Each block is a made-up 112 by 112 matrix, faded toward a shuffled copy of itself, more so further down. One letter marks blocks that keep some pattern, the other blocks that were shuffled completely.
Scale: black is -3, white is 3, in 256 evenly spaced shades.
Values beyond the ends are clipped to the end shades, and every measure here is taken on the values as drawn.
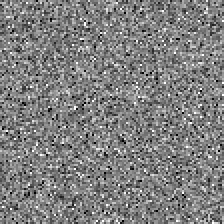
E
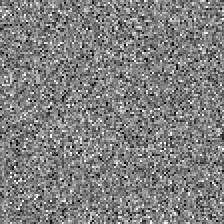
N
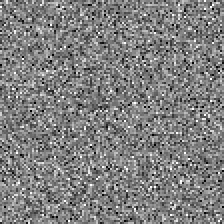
E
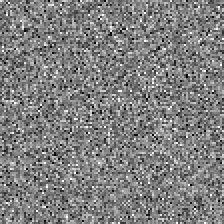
E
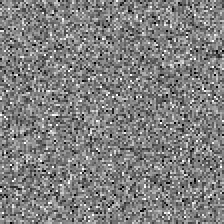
E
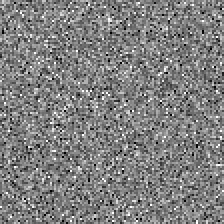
E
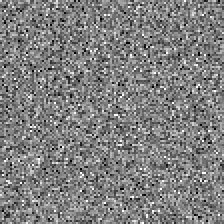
E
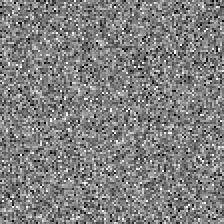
E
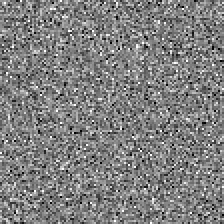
E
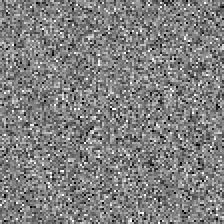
N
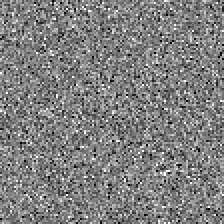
E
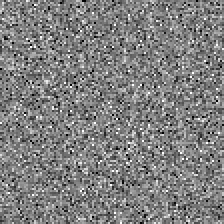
E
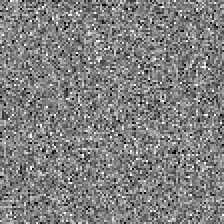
N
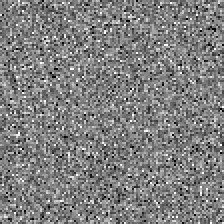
E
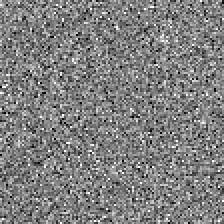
E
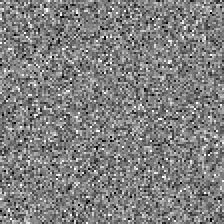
E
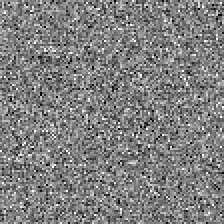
N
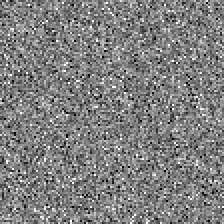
N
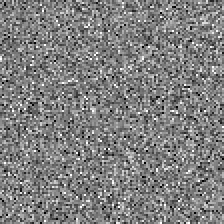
E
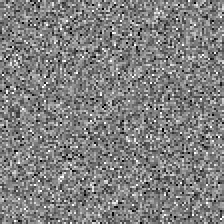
N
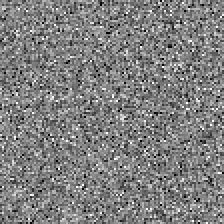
E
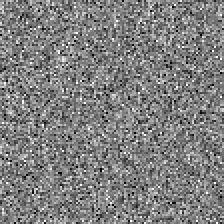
E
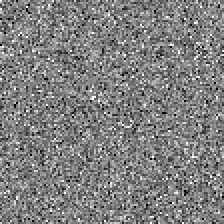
N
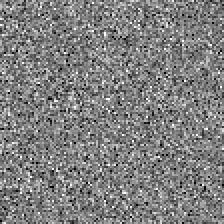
N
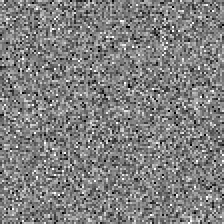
E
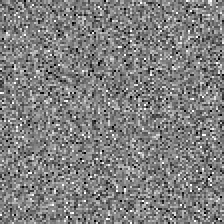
E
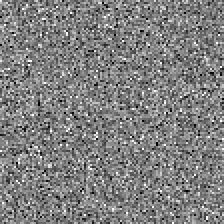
E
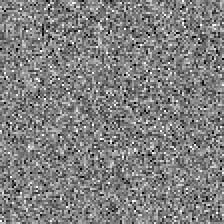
E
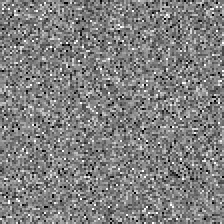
N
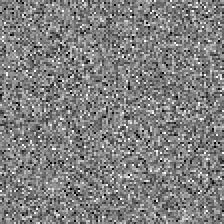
E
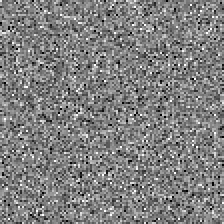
N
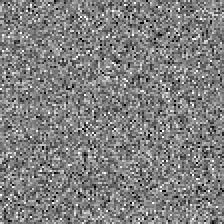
N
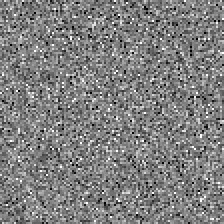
E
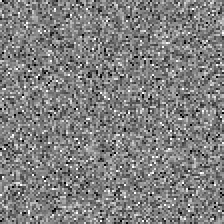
E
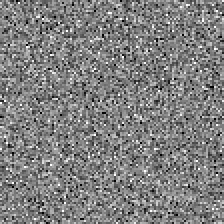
E
